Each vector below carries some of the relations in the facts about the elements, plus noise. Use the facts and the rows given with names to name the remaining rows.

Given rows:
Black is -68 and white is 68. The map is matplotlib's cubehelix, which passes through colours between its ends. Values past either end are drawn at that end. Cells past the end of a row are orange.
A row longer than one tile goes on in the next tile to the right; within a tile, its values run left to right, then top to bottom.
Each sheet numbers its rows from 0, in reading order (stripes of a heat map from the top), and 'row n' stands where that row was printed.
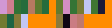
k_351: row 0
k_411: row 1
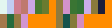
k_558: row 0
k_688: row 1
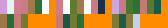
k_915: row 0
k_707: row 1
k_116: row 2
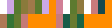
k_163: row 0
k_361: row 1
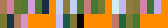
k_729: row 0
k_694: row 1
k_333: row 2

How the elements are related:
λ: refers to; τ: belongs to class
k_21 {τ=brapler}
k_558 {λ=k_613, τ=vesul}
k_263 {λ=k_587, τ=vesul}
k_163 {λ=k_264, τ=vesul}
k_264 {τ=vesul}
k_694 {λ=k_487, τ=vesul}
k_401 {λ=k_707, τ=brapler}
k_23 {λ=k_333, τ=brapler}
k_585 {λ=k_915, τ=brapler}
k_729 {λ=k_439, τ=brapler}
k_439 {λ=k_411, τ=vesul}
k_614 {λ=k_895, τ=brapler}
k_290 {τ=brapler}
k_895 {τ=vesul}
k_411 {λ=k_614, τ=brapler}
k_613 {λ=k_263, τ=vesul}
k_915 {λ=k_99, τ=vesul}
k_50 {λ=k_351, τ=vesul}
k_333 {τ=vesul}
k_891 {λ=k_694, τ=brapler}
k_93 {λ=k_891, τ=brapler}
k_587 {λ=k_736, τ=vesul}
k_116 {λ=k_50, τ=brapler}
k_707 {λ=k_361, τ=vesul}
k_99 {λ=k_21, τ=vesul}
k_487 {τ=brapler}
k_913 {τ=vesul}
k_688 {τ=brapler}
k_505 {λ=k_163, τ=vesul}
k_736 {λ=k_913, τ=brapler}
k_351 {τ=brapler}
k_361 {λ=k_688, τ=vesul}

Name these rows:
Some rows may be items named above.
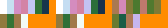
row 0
k_613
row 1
k_613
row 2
k_585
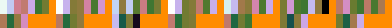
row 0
k_558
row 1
k_505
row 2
k_694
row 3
k_264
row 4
k_333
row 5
k_401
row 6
k_21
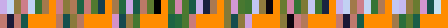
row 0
k_439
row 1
k_487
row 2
k_891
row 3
k_736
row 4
k_401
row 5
k_411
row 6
k_439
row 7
k_913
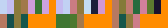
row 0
k_895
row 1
k_587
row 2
k_93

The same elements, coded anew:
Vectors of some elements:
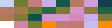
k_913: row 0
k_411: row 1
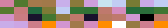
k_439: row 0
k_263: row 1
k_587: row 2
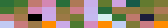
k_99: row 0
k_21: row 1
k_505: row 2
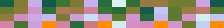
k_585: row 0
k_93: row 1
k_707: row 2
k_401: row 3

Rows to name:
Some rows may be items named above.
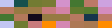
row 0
k_505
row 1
k_558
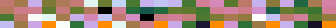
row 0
k_688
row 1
k_736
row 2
k_587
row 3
k_694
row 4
k_487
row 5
k_694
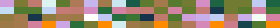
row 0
k_613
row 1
k_487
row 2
k_264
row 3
k_116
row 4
k_891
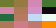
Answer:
k_351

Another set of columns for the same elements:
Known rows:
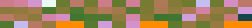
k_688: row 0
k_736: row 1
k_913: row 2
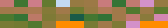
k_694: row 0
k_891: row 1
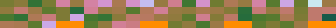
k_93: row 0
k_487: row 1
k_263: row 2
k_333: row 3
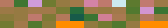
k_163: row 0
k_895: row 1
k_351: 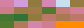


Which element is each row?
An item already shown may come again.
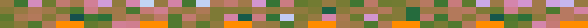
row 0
k_587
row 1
k_351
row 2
k_264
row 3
k_558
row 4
k_505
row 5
k_439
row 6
k_487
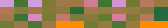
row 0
k_613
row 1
k_263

